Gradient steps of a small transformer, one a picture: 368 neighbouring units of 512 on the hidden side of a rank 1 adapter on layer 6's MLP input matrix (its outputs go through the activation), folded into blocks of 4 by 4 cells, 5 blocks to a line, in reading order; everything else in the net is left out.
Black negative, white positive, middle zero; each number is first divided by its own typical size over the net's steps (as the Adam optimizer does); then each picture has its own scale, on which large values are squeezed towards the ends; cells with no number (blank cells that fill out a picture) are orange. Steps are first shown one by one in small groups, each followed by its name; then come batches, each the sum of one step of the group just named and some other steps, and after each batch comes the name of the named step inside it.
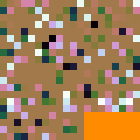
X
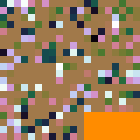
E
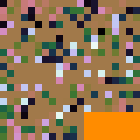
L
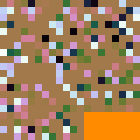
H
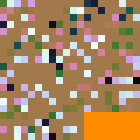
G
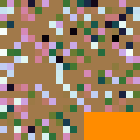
H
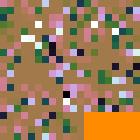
H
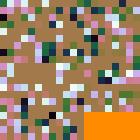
E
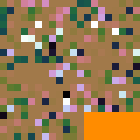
L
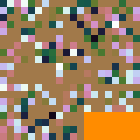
E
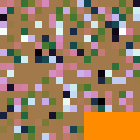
H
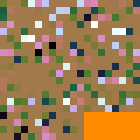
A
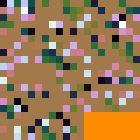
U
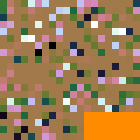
A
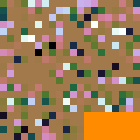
A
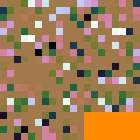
A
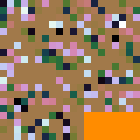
U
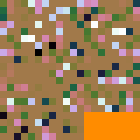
A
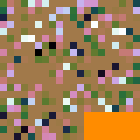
A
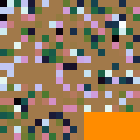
U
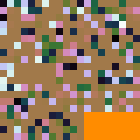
U
